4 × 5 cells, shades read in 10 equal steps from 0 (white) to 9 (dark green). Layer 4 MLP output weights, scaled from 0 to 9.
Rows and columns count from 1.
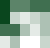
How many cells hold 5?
0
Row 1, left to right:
9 6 6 7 7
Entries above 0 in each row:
5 5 5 3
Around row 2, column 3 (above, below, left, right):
6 3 2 2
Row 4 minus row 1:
-8 -3 -6 -7 -5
